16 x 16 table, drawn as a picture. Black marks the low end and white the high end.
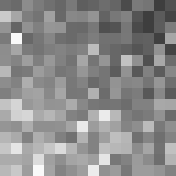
No single row or column stands out from its neighbours. The grain is fine, like static. The ninth with the lowest average is the top right. The field climbs toward the bottom left.
